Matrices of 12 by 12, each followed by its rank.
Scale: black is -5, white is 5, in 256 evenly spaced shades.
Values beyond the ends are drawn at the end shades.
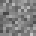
full rank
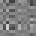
two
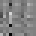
two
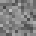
full rank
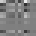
one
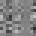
two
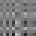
one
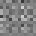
two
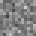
full rank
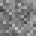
full rank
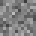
full rank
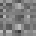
two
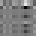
one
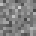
full rank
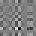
one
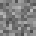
full rank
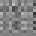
two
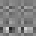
one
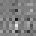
two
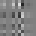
one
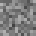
full rank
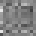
two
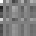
one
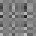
one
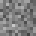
full rank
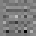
two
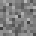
full rank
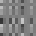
one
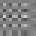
one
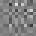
two
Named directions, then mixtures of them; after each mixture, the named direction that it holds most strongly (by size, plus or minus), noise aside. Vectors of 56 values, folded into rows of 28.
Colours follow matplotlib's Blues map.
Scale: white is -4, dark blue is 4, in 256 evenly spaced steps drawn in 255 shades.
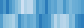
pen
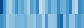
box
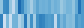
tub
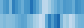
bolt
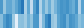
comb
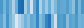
comb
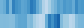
bolt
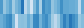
comb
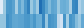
box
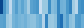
box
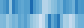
bolt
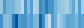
comb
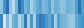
tub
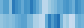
bolt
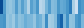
box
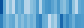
box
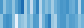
comb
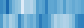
pen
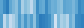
pen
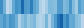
pen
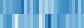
comb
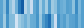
comb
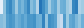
box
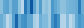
comb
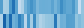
tub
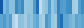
box
